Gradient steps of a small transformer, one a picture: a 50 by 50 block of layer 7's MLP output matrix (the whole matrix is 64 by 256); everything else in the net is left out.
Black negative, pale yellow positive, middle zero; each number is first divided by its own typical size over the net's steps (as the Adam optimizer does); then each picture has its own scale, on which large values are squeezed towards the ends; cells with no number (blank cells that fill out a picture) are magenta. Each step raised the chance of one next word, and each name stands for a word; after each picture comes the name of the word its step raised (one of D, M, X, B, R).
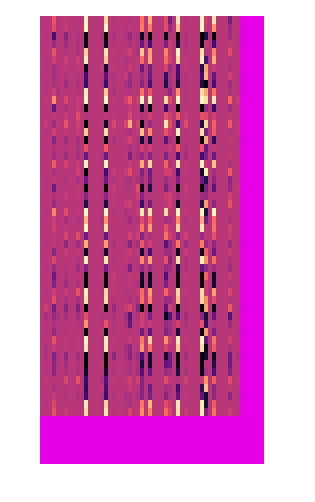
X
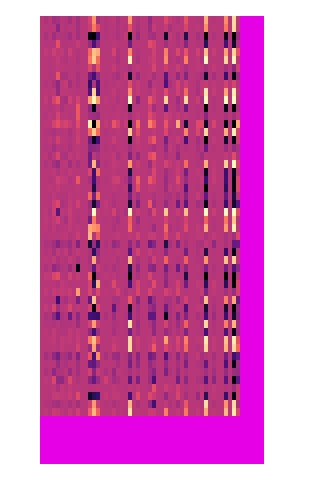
X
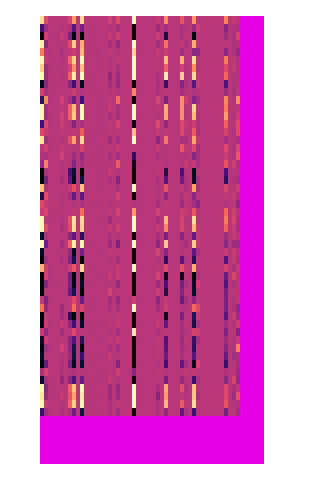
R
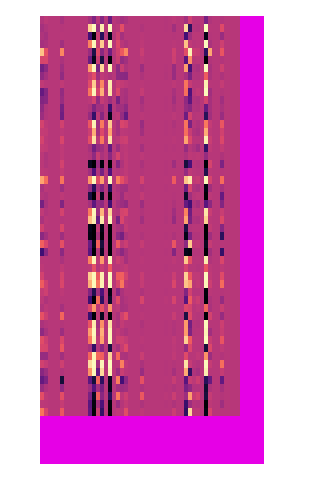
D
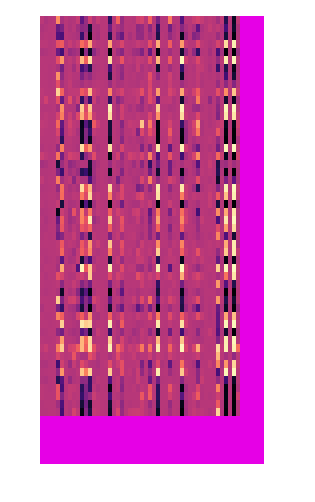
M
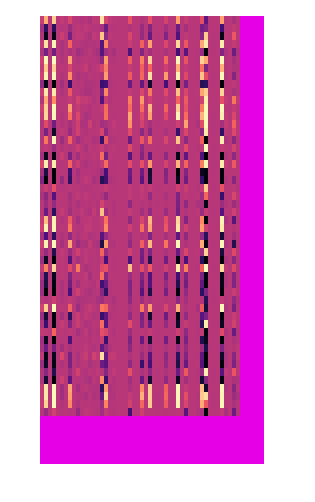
R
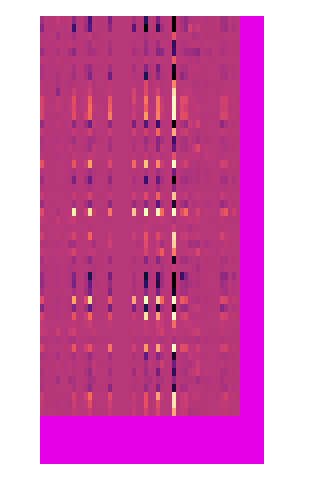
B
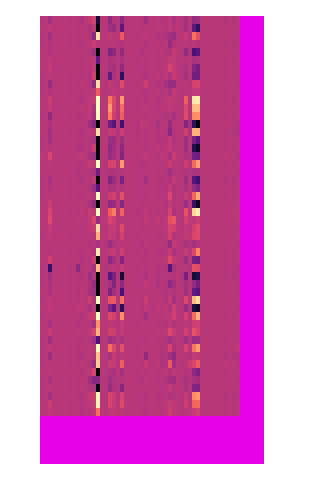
B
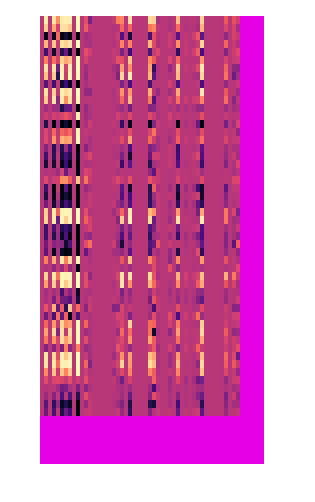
D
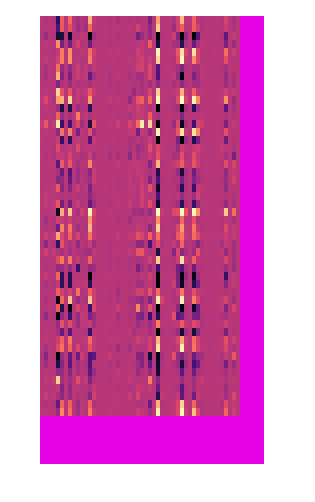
X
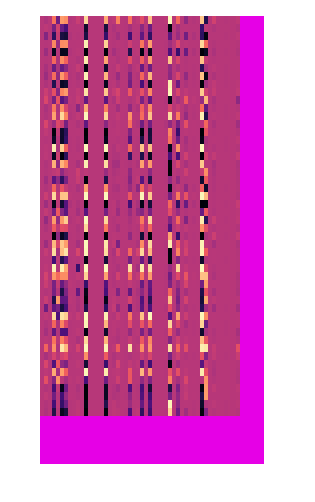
M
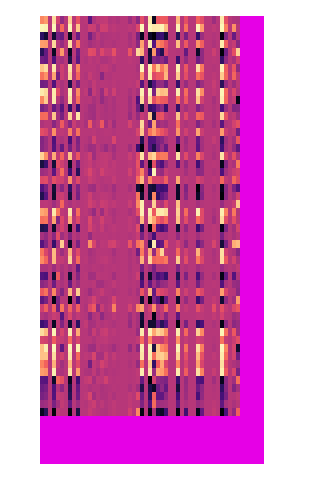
D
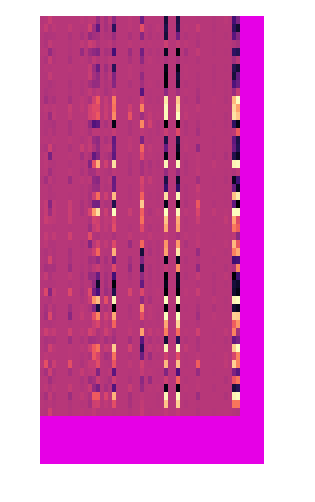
B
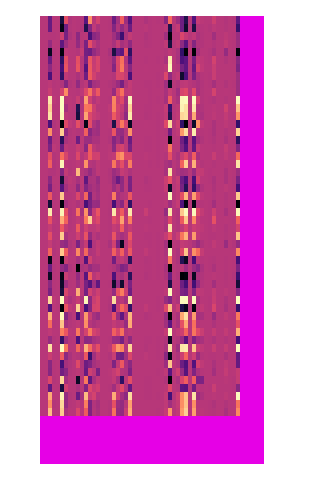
B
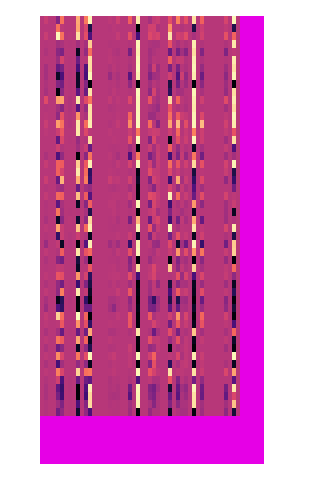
R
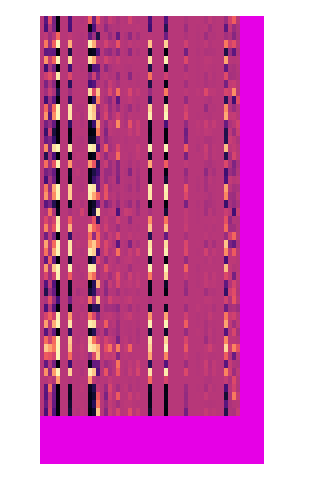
M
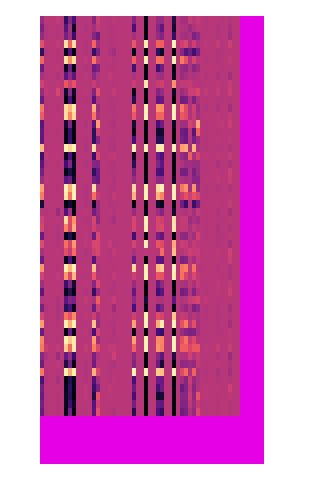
M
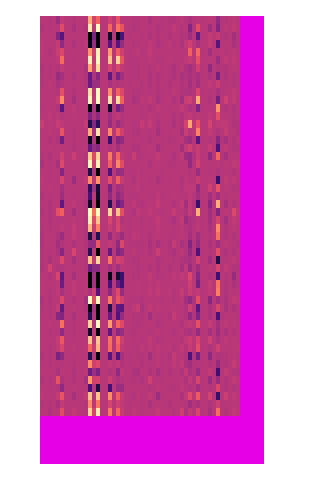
X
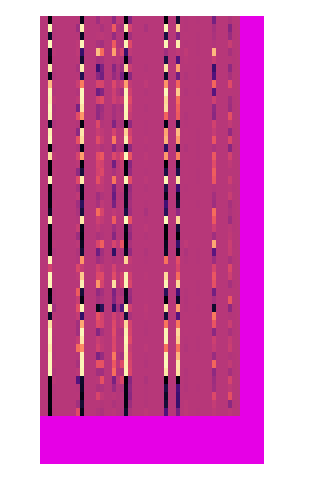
D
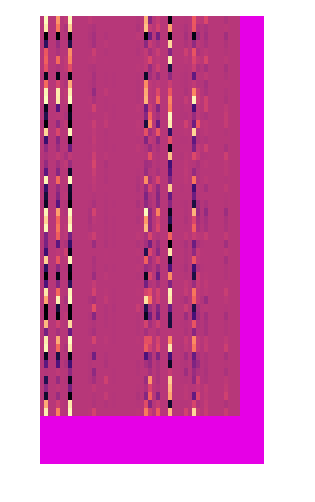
X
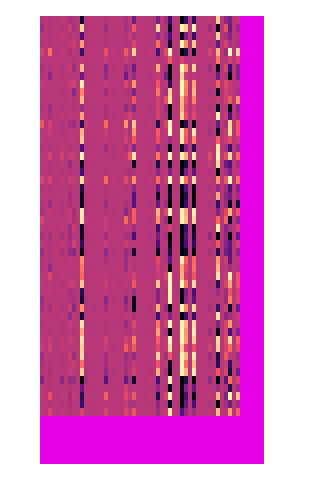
D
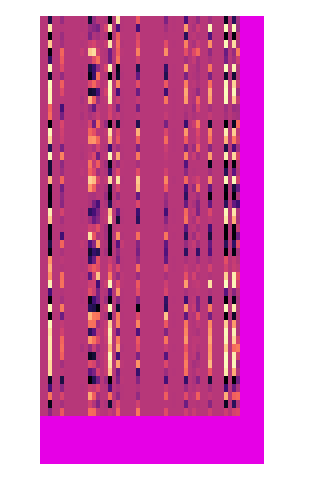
D
